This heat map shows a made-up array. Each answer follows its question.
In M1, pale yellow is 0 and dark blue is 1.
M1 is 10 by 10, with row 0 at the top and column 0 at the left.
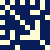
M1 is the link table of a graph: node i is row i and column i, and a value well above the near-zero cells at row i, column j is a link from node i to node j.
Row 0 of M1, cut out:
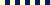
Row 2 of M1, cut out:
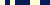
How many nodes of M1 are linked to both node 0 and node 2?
4
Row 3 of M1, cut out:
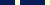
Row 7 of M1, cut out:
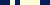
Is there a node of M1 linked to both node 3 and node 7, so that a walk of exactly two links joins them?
yes
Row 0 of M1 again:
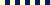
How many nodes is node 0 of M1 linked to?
5
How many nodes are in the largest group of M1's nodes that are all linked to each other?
5
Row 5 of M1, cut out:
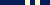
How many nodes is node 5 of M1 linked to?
8
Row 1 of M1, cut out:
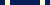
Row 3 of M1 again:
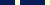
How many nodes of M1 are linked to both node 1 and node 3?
6
